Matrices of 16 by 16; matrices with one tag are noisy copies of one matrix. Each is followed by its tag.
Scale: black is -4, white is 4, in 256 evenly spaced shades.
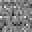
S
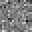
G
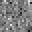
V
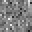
V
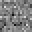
S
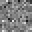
G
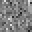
V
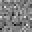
S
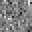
V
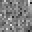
V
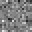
G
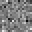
G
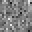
V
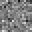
G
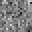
V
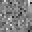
V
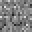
S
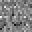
S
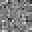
G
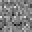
S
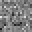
S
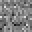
S
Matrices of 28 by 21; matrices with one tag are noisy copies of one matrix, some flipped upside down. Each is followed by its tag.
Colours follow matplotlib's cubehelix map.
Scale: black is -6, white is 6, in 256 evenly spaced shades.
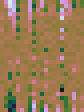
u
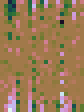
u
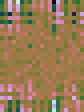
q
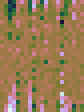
u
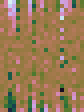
u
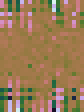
q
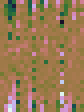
u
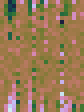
u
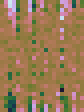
u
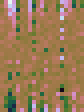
u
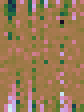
u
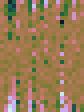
u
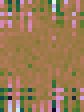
q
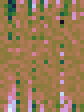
u
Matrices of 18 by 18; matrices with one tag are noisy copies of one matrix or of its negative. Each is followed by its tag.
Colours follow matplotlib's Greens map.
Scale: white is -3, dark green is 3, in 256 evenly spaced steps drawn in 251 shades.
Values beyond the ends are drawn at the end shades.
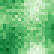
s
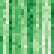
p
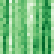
p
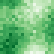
s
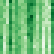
p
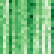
p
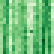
p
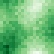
s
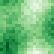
s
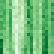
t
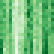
t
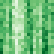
t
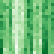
t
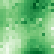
s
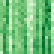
p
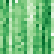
p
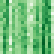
p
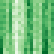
t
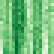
t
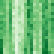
t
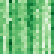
p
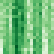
t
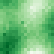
s
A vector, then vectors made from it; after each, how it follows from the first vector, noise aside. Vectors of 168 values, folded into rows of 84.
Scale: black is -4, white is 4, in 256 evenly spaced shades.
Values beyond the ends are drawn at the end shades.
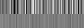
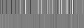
partly zeroed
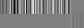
partly zeroed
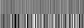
wrapped around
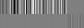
partly zeroed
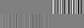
partly zeroed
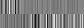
wrapped around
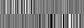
wrapped around
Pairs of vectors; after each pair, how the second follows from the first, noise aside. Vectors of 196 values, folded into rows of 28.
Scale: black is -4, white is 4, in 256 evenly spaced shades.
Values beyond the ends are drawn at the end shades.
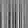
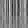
reversed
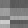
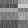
reversed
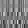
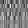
reversed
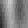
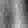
reversed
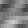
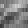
wrapped around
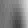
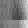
wrapped around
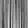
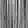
reversed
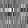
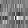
reversed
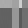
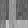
reversed
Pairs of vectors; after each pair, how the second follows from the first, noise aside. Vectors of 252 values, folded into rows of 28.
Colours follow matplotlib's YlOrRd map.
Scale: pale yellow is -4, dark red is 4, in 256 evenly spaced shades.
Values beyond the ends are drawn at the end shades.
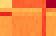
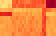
copied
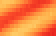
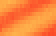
shrunk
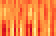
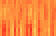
shrunk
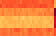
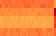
shrunk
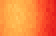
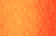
shrunk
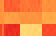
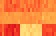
copied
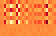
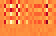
copied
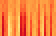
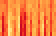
copied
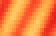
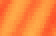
shrunk
